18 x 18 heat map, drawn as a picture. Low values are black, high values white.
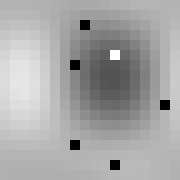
The values are skewed, with a long tail toward low values. The ninth with the lowest average is the centre. No regular stripes run through it. The ninth with the highest average is the middle left. Six lone cells stand out: one far higher and five far lower than their neighbours.
